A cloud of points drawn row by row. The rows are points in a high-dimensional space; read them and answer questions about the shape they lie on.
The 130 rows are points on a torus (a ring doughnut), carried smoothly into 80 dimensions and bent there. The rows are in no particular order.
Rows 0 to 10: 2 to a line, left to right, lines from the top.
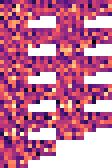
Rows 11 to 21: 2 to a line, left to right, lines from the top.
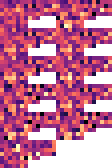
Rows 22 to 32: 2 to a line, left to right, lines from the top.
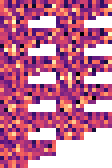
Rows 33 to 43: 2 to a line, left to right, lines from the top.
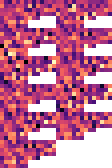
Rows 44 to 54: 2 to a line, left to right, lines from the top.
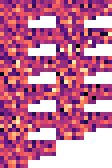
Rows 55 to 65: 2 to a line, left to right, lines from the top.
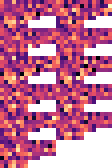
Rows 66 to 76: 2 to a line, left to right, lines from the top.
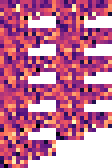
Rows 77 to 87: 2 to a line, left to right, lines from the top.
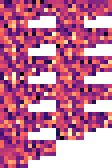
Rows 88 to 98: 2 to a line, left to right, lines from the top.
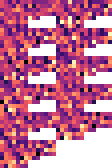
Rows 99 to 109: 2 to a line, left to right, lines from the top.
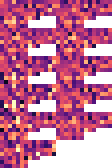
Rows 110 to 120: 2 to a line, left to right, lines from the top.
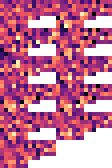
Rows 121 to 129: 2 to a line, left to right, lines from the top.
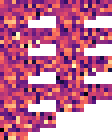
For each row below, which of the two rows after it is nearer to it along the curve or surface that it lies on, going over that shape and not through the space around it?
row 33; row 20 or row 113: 113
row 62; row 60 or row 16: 60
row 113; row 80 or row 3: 80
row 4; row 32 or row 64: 64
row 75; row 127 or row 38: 127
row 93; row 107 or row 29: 107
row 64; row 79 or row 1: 1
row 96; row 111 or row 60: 60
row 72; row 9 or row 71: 9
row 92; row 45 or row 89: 89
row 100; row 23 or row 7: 7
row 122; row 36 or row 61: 61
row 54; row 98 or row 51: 51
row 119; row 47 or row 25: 47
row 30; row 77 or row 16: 77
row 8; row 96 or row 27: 27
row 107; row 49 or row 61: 49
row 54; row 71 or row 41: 41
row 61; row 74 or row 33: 33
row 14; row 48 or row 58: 58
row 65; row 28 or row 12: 12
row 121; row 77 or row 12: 77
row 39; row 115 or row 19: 19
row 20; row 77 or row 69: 77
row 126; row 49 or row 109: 109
